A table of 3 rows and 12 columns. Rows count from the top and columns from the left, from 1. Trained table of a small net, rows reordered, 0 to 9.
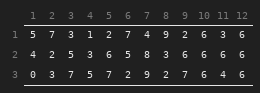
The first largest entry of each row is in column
8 7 7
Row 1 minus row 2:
1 5 -2 -2 -4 2 -4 6 -4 0 -3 0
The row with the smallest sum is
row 1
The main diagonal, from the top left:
5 2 7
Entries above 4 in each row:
6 8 7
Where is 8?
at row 2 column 7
